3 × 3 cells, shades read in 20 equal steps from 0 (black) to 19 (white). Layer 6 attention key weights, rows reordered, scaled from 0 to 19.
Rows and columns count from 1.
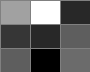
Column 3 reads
3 7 8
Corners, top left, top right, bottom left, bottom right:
12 3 7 8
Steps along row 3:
down up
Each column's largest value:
12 19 8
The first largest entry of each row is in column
2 3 3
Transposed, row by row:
12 4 7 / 19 3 0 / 3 7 8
